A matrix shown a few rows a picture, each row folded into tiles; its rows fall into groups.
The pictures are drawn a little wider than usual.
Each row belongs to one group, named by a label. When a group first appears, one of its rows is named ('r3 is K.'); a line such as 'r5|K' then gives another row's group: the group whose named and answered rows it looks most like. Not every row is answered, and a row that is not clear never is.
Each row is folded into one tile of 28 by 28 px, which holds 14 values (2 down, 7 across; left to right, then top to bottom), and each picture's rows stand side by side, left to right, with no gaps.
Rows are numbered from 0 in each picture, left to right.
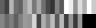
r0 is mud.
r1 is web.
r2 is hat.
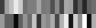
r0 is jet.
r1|web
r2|web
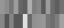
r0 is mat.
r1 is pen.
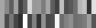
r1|mat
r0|mat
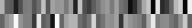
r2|pen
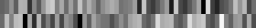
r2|jet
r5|pen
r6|pen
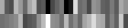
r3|mat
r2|mud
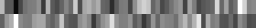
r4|jet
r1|pen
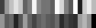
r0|jet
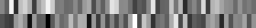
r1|jet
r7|web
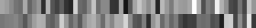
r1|pen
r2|mud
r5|hat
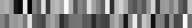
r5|mat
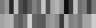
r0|pen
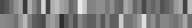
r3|mat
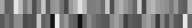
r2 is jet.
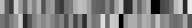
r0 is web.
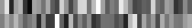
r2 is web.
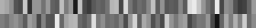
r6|hat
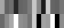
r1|web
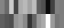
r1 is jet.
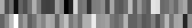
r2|mud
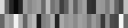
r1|web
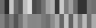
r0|mud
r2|web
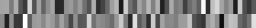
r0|mat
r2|mat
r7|pen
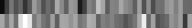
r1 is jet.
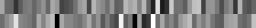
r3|mat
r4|mat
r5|mud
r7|pen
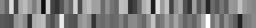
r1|pen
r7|jet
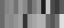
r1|pen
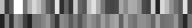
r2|mud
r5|hat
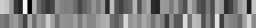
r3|pen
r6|mat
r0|hat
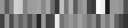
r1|mat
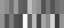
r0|mat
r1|web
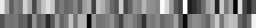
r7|pen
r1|jet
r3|hat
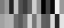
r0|pen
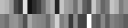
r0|hat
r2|mat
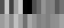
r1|mud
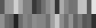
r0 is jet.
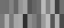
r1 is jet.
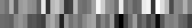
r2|mud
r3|hat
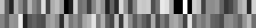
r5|hat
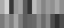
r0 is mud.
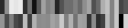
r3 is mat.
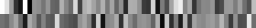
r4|hat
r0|hat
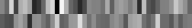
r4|pen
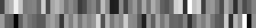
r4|jet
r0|jet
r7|web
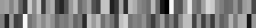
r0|mat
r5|mud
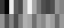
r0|mud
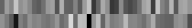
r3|web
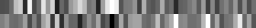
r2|jet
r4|pen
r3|jet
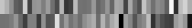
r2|mud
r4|web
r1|mat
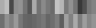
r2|web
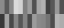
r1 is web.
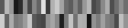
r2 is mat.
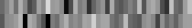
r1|jet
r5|mud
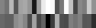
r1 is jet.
